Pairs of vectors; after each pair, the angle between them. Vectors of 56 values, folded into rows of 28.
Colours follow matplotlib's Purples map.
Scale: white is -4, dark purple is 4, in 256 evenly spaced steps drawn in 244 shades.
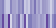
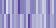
partly aligned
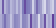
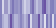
nearly opposite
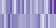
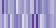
orthogonal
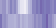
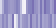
partly aligned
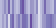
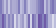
partly opposed
